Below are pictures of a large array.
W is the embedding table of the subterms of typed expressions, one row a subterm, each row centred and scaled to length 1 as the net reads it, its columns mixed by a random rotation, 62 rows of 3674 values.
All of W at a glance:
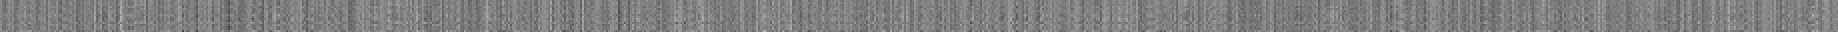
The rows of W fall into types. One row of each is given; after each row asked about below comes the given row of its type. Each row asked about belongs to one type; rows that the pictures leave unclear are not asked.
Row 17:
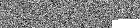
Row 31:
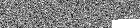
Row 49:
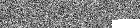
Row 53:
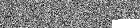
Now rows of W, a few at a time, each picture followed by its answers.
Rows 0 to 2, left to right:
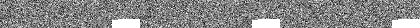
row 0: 49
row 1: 49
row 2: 17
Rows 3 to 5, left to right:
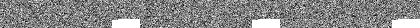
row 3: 17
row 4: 53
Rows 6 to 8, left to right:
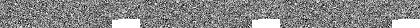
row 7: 17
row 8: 17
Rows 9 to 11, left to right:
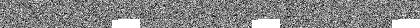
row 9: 17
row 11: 53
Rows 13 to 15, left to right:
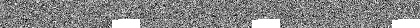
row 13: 17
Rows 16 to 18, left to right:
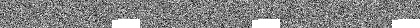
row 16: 17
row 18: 49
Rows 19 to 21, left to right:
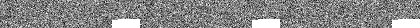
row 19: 49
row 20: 53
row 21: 49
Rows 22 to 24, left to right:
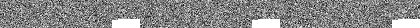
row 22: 17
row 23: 53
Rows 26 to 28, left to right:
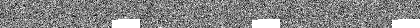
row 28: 49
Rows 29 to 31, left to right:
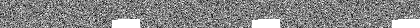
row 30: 31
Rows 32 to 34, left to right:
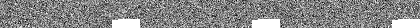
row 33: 31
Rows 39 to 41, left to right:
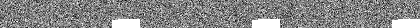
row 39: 49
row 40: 17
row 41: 53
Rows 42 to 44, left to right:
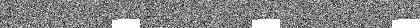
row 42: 49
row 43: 53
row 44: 17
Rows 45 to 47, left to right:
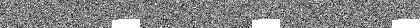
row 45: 31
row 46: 17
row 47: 17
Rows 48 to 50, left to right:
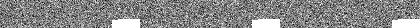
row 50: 31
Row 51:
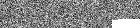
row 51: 49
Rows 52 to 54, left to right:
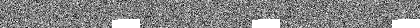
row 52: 49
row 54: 49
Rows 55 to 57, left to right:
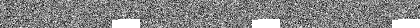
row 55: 53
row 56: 49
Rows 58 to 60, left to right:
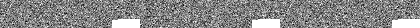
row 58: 31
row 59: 53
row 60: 31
